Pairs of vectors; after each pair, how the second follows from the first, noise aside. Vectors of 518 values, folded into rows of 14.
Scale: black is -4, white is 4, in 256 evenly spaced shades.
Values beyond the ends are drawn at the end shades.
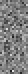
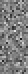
shuffled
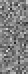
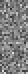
shuffled
